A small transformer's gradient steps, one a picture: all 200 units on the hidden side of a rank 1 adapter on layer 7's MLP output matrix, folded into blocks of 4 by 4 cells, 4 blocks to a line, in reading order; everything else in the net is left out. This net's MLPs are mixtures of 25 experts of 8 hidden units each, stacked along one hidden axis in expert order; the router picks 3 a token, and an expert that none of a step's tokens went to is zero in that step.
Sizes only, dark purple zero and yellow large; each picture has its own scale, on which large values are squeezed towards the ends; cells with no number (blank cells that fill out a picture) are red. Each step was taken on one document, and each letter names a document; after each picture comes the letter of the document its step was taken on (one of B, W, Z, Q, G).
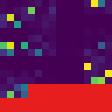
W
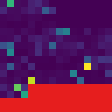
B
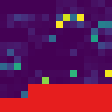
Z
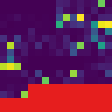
Z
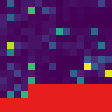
B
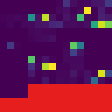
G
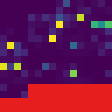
Z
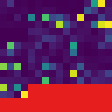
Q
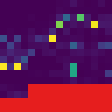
Z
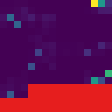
W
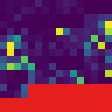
B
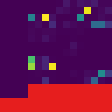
G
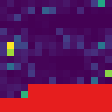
B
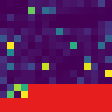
B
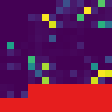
G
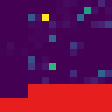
G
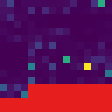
B
